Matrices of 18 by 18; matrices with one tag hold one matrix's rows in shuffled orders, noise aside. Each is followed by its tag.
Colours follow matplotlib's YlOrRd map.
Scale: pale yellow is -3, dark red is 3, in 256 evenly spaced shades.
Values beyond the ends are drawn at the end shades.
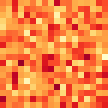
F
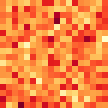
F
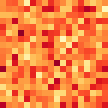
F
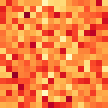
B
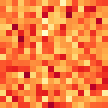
B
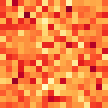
B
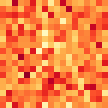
B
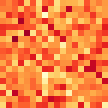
B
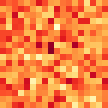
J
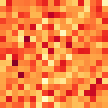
B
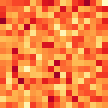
F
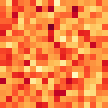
J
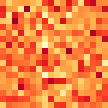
B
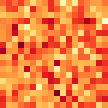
F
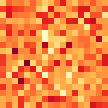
B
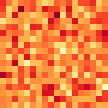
F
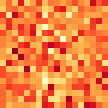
B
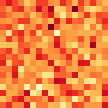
J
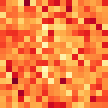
B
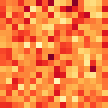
J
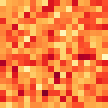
F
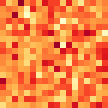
F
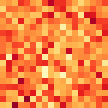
B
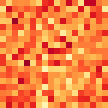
B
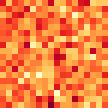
J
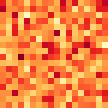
F
